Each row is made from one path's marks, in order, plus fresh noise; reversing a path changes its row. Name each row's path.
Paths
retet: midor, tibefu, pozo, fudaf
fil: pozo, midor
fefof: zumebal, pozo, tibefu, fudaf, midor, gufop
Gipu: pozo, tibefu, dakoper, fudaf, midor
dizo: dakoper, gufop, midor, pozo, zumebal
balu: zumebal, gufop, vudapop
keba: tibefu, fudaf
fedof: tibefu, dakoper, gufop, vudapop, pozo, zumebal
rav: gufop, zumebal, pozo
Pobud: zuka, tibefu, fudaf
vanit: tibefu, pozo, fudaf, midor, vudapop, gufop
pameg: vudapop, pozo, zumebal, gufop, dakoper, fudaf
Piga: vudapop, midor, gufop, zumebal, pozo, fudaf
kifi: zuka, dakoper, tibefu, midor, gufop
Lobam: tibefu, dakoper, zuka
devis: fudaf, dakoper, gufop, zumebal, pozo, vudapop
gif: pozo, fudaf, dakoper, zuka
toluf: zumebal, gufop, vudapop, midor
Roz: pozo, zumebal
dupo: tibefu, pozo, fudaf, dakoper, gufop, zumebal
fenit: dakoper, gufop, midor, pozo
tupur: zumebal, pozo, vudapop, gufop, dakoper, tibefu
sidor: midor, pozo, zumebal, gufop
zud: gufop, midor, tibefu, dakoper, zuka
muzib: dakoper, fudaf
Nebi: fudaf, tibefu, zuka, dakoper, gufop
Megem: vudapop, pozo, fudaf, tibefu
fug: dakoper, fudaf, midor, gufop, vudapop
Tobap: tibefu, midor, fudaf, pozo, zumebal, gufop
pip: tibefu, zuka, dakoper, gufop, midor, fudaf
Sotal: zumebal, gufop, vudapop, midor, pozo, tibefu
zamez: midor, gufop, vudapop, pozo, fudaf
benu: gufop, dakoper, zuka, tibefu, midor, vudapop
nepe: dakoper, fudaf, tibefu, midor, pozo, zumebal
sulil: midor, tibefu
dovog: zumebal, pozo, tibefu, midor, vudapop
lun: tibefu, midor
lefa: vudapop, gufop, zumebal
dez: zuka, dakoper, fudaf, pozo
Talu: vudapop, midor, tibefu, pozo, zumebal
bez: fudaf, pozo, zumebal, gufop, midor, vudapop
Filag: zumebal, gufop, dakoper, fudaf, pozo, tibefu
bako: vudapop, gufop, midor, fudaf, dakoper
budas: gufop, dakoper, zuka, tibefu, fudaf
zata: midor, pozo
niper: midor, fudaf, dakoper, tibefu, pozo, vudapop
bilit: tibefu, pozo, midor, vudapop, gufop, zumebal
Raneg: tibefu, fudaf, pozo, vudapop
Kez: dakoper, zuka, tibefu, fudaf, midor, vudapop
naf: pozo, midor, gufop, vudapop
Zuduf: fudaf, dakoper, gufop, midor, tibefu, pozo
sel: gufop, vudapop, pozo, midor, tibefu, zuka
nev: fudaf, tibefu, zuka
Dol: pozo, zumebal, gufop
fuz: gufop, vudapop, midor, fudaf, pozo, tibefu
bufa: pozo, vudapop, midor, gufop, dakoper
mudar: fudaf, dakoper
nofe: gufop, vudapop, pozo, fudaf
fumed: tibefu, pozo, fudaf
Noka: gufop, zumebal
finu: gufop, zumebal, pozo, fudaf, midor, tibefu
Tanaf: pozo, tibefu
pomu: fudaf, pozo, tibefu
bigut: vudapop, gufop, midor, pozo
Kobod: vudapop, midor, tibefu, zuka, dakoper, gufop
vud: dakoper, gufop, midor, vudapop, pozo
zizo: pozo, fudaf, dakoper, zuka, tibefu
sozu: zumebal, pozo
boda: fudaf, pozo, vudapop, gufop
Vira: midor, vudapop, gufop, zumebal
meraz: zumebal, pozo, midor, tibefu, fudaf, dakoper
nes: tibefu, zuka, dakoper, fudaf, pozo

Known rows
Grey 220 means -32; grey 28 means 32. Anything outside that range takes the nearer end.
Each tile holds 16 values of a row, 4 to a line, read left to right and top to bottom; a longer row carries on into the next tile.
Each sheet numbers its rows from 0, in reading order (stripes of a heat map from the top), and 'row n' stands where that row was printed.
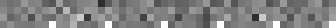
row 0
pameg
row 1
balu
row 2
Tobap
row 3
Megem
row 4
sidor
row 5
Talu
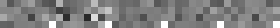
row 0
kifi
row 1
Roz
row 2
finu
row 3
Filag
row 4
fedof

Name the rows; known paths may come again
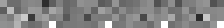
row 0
balu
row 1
Filag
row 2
bilit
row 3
sidor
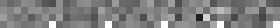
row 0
bako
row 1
zizo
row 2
Talu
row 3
rav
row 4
Megem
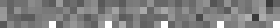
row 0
Gipu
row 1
dovog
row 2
nofe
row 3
fefof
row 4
Vira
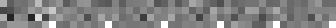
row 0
Roz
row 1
Kobod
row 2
Tobap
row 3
Nebi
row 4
Raneg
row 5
nepe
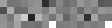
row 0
lefa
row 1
dupo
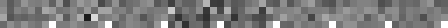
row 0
nes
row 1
Dol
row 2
Sotal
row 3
keba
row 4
pomu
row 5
kifi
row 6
fug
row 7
finu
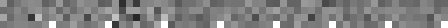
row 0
dizo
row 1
fedof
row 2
fil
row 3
fuz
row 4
pameg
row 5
tupur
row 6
Piga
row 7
Kez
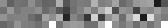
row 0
benu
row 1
sozu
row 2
Noka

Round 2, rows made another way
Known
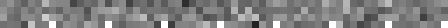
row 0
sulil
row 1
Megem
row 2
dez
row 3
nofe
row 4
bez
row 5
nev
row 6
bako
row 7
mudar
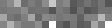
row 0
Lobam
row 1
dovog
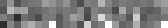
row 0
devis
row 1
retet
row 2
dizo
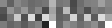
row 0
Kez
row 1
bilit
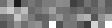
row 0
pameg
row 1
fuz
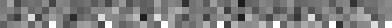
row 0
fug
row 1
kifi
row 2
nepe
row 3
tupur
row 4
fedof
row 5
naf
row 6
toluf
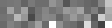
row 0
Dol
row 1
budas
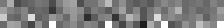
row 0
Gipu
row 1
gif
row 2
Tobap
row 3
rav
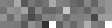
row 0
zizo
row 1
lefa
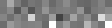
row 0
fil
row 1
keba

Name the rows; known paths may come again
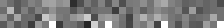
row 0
Vira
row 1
fuz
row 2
Nebi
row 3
dovog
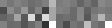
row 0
Kez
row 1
lun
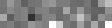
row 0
mudar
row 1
bigut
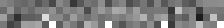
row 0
kifi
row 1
Megem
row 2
dez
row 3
dupo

